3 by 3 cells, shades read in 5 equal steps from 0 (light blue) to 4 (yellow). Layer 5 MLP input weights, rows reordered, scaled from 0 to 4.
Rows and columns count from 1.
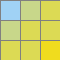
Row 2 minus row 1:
2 1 0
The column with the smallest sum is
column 1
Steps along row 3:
same up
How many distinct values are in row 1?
3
